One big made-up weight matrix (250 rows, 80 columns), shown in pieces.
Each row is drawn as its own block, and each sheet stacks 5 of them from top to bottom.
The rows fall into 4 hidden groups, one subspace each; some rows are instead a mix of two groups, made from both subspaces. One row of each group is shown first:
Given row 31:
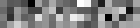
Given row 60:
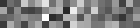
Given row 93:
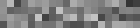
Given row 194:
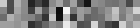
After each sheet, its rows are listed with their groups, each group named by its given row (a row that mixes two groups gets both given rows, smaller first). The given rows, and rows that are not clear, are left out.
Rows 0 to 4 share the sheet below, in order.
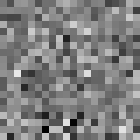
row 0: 60 and 93
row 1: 194
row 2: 93
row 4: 60
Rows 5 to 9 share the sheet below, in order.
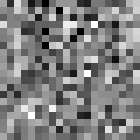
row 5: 93 and 194
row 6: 60 and 93
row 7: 93 and 194
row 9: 31
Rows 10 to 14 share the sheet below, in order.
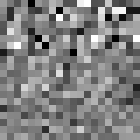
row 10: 31
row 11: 60
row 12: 194
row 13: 31 and 93
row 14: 31 and 60
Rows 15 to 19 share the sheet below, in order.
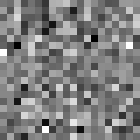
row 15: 93
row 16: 60 and 93
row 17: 60
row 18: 93
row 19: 31 and 60
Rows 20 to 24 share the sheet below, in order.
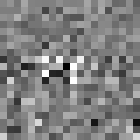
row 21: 60
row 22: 60
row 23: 93
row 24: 60
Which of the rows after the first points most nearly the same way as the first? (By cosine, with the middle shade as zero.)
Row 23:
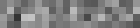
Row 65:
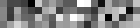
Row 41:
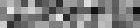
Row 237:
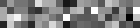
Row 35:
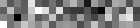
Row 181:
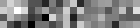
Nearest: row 35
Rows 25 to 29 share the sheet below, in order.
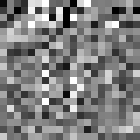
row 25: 194
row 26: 60 and 194
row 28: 60
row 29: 93
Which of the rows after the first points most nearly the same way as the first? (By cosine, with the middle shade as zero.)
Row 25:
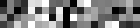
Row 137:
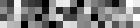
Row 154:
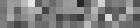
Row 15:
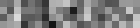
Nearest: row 154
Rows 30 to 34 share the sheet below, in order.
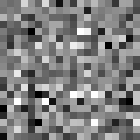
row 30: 93
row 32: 93
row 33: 31 and 60
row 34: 60
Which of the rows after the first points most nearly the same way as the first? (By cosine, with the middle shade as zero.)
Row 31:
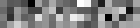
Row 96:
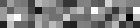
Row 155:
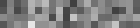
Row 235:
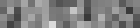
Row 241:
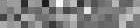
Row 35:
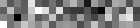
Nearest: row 96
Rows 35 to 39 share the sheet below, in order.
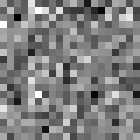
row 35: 31 and 60
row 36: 194
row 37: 194
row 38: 60
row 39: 60
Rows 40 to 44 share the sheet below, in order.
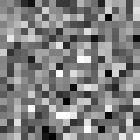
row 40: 31 and 60
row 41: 60 and 194
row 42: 31
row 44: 60 and 93
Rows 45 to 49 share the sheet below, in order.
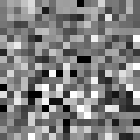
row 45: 31
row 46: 60
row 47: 31 and 194
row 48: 60
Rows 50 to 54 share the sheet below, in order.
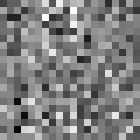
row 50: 60
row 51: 93
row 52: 31
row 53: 60 and 93
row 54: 93
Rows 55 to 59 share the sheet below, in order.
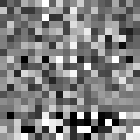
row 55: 60
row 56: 31 and 93
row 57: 93
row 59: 31 and 93
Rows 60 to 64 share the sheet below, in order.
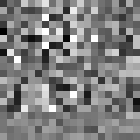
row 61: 60
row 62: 93
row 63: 93
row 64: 93
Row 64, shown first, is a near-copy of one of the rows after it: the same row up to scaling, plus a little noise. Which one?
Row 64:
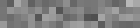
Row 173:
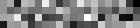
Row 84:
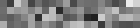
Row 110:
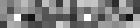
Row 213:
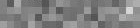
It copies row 84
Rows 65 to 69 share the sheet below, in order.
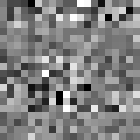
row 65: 31
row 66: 60
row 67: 60
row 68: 194
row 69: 194
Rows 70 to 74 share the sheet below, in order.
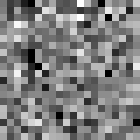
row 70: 31
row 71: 194
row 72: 31 and 60
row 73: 93
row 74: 60 and 93
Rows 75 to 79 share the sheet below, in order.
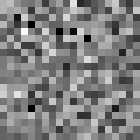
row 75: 93 and 194
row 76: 93
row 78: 194
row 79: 31 and 60
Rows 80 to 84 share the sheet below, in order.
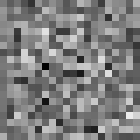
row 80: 31
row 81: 93
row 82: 31
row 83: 60
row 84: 93
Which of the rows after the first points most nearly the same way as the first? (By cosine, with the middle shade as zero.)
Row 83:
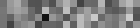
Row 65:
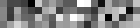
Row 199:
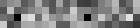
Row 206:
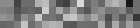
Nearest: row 199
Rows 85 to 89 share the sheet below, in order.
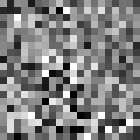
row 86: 93
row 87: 60
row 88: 60
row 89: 31
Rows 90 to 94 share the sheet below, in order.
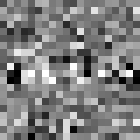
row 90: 60
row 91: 31 and 194
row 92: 93
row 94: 194
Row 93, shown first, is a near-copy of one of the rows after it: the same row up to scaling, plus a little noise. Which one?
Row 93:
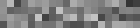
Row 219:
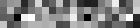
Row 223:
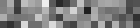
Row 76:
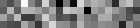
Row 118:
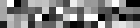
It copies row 118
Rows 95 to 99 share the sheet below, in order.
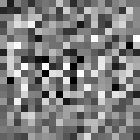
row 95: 194
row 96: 60
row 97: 60
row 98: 31 and 93
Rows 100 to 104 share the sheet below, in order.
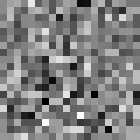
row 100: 31
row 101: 194
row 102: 93
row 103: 60
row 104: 31
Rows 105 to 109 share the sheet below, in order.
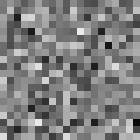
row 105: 93
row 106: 31
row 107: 60
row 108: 194
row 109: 60
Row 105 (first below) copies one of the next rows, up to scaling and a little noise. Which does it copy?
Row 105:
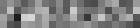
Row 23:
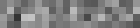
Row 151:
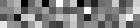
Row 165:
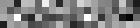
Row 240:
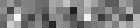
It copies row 23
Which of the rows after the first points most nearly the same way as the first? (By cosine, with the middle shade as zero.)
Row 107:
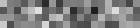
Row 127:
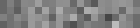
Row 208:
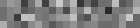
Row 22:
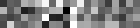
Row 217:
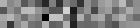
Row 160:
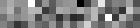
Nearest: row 217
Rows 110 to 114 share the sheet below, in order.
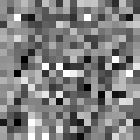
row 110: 93
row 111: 194
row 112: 31 and 93
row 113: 31
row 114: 60 and 194
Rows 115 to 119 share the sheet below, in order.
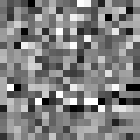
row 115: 31
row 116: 93
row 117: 31 and 60
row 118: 93
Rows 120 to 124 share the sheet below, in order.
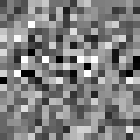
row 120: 194
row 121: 194
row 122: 93
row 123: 60
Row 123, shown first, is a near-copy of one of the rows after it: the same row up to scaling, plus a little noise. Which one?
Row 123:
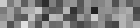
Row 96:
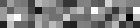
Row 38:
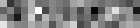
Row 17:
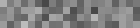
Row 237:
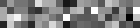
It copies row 17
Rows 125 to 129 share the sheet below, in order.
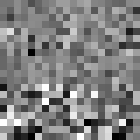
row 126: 93 and 194
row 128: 60
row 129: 194
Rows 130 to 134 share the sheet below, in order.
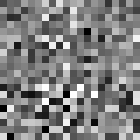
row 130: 60
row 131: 31 and 194
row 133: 60
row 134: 60
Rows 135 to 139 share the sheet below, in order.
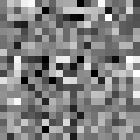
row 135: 31
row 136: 93
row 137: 93
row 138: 60
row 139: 60
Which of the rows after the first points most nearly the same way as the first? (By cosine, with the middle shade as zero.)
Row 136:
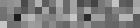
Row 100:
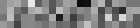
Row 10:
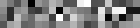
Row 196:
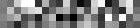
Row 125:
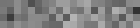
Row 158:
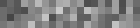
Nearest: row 158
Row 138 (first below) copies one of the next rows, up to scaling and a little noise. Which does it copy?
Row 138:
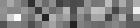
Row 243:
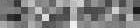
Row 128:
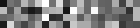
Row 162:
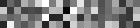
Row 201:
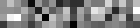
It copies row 201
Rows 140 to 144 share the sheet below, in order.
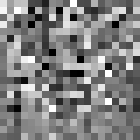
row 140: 194
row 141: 93
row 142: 31
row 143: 31 and 93
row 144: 93
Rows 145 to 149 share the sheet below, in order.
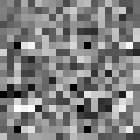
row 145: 31 and 93
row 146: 93
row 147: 31 and 93
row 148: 194
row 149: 93
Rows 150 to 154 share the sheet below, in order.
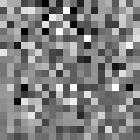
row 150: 60
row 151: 93
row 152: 31
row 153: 93
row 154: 31
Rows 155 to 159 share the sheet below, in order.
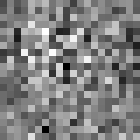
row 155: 194
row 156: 93
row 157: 194
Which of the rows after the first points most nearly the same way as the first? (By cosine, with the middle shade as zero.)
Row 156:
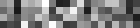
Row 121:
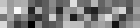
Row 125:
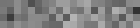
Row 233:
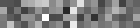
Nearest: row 233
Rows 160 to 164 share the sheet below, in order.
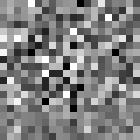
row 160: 31
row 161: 194
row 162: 60
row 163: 60
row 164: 93
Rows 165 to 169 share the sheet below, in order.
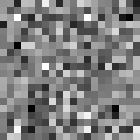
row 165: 93
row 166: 93
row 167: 31
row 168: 194
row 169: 31 and 93
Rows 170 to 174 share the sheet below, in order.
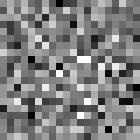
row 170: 60 and 93
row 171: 60
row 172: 31
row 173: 93
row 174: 31
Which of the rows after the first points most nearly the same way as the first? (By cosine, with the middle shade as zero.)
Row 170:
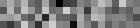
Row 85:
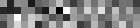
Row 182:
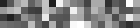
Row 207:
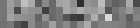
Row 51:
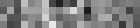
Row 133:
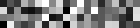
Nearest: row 51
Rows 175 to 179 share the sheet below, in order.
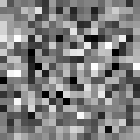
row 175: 60 and 194
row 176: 194
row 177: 60
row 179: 31
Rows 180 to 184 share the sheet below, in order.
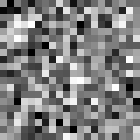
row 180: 194
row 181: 60 and 194
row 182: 60 and 93
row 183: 93
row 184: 93 and 194
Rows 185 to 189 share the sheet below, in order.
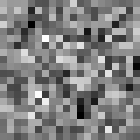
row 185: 194
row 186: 31
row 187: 31 and 60
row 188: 60
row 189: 31
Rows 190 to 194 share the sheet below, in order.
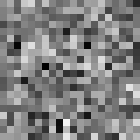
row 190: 31 and 93
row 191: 93
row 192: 31
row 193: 60 and 93
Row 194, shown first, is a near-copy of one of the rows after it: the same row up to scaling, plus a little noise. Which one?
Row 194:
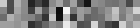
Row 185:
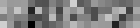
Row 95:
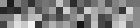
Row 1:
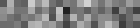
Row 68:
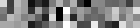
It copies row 68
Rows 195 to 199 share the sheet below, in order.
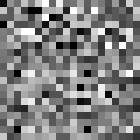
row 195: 60
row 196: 31 and 93
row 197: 93
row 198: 31 and 93
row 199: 93
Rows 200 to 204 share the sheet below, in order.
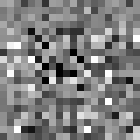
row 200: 60 and 93
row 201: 60
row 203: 31
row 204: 93
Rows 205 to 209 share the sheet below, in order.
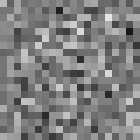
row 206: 31 and 93
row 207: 31
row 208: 93
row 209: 93
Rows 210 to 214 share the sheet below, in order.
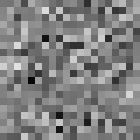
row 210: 31
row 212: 194
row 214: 31 and 93
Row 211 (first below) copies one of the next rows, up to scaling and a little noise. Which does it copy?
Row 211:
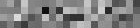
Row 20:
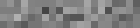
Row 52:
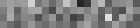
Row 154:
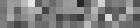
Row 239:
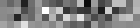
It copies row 20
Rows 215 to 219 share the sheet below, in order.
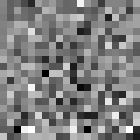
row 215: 31
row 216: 31
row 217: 60
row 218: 31
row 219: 93
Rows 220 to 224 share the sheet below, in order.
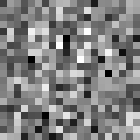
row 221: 194
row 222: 31
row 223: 93
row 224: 93
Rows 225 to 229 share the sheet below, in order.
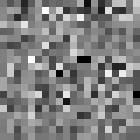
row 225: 31
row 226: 60
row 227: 31
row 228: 31 and 60
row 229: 31
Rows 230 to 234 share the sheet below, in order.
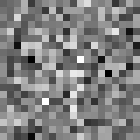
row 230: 31 and 93
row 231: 93
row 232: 31
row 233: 60
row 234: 194
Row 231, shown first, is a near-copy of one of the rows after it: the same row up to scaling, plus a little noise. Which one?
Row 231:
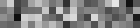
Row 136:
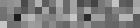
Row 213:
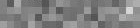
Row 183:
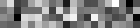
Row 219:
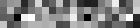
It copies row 183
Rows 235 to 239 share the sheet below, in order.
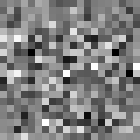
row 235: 93
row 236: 194
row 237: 60
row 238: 60
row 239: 31
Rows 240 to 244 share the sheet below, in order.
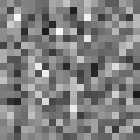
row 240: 93
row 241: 93
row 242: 60
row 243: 60
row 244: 31 and 93
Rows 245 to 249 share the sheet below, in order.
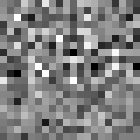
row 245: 93
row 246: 93 and 194
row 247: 60
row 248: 31 and 60
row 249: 31
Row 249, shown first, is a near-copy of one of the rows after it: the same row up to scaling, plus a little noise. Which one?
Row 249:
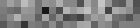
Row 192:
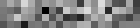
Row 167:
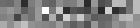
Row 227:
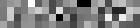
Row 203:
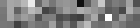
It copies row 192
